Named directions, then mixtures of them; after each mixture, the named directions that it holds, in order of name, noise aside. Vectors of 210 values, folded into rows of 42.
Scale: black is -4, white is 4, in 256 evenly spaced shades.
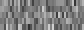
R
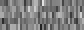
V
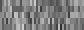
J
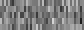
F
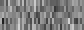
F, J, V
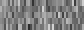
R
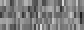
F, V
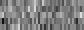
J, V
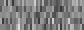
F, J, V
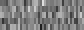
V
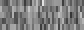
J, V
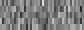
F, V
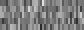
V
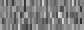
F, R, V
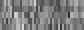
J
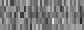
F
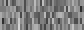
F, J, V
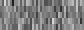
F, J, R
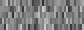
F, R, V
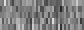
F, J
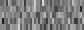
F, J, V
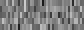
F, R, V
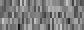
J, R, V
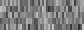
F, R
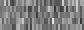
F, J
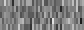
F, J, R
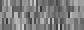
J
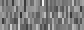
F, R, V
